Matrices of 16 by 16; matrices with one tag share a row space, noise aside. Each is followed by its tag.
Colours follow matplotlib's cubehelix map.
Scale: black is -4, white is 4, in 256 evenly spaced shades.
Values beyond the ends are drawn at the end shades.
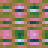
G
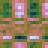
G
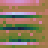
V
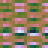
G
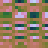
G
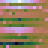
V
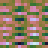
G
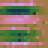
V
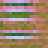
V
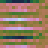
V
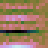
V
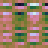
G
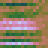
V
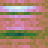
V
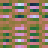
G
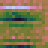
V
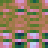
G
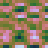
G
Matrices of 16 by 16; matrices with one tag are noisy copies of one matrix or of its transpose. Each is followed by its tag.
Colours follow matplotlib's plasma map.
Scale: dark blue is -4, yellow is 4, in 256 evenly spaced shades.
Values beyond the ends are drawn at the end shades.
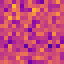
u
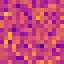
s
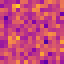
s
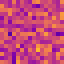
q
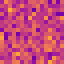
q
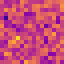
s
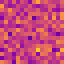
q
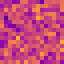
s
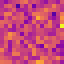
s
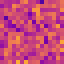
s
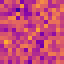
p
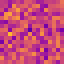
u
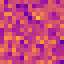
s
